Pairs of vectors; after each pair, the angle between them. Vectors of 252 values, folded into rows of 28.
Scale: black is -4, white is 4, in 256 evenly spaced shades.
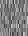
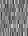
nearly parallel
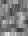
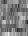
nearly parallel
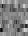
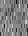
orthogonal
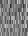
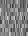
partly aligned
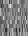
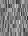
partly opposed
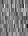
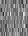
partly aligned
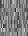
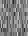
nearly opposite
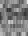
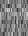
partly opposed
